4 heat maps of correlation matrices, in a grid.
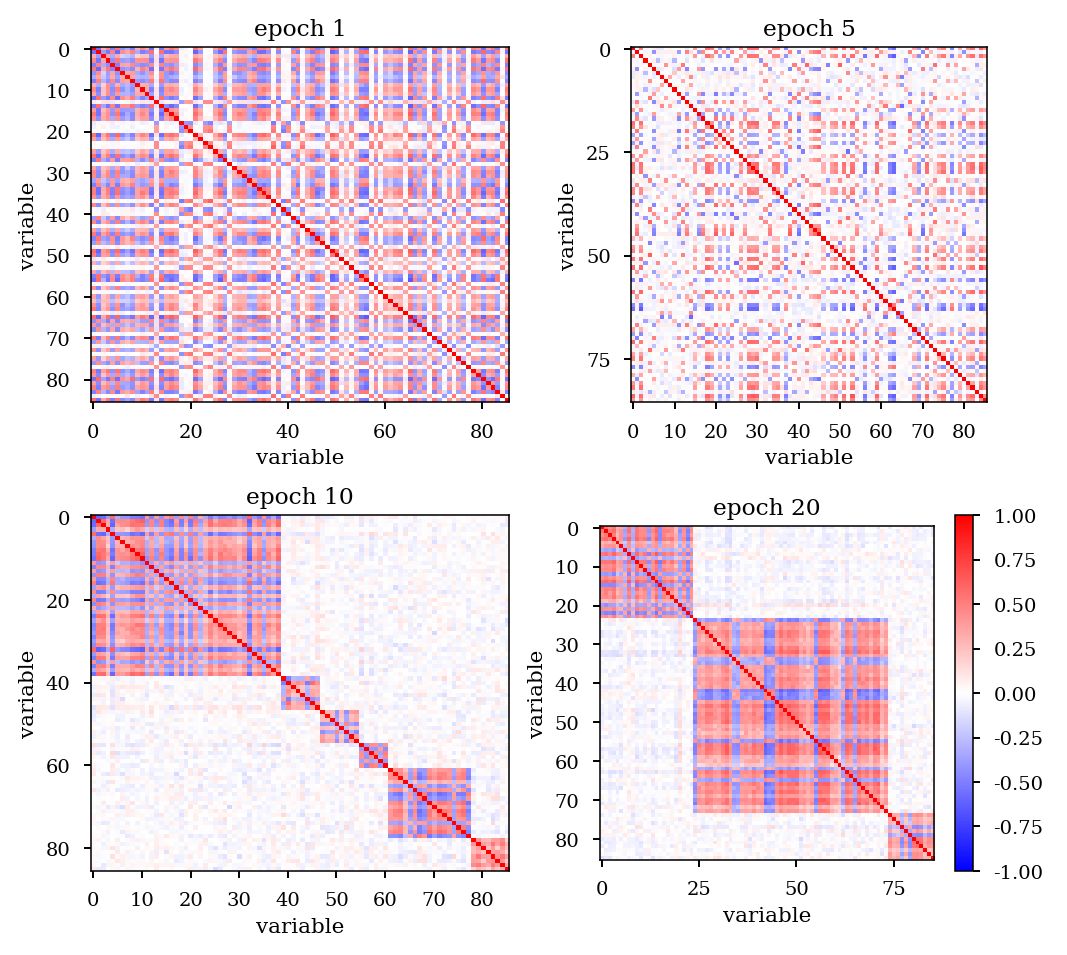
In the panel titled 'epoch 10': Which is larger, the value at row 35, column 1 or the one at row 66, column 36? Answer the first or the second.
the second
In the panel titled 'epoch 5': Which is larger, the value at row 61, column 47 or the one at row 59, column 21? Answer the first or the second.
the first
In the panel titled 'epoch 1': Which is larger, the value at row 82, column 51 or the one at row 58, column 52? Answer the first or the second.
the second
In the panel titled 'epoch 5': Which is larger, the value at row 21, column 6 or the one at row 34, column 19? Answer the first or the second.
the second
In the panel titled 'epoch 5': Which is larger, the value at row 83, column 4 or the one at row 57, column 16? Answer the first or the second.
the second
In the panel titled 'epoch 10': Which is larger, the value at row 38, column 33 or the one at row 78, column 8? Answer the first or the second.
the first
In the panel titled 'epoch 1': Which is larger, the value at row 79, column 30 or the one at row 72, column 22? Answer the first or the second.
the first
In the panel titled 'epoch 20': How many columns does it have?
86
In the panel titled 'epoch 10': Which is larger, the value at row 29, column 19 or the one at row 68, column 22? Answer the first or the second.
the first
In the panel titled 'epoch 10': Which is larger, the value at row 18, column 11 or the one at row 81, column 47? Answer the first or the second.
the first
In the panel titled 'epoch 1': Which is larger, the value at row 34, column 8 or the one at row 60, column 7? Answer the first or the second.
the second
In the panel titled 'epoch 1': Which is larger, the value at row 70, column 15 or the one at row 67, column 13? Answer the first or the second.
the first
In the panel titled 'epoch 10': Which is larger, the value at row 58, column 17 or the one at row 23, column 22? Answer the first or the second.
the first
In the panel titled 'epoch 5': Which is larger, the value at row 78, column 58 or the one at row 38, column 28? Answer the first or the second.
the first
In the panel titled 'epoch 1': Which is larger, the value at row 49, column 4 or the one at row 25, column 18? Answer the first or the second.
the second
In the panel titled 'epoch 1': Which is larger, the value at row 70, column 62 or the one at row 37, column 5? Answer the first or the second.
the first
